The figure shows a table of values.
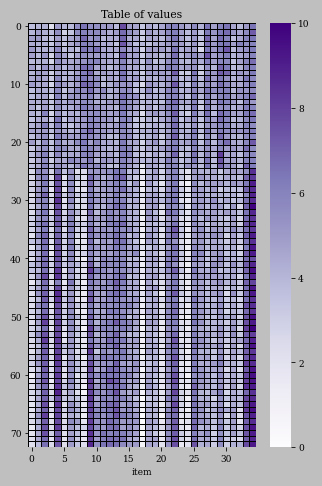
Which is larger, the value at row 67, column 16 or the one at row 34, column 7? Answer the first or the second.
the first
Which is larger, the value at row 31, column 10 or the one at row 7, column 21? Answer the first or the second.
the second
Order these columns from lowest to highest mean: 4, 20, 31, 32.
20, 32, 31, 4
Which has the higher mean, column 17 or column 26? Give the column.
26
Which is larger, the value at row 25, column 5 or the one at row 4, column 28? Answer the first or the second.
the second
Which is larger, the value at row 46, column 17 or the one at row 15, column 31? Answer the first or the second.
the second
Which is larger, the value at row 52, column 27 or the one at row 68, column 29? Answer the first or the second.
the second
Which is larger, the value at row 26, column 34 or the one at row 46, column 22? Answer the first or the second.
the first
